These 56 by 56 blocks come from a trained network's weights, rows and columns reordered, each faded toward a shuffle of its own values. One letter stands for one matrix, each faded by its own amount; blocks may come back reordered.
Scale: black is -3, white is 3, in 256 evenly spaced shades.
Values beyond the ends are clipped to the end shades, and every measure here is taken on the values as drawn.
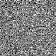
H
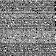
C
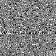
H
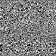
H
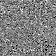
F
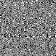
H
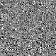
H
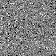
F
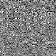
H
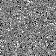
F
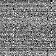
C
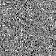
H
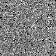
F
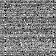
C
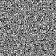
H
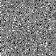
F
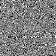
H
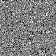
F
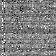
C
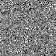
H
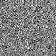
H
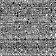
C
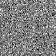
H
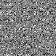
H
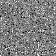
F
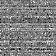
C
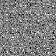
H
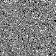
F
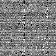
C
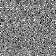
F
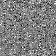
F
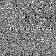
H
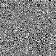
H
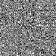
H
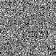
H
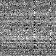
C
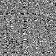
H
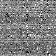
C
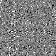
F
